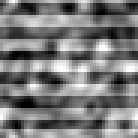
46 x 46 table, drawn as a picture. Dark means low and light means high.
Ninth with the highest average: centre. Slope: none. Stripes: horizontal, repeating 6 times. Average level on the scale: 50%.
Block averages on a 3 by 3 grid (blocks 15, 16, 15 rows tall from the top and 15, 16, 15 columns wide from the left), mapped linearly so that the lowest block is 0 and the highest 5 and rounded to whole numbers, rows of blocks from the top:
3 4 0
3 5 4
2 3 4
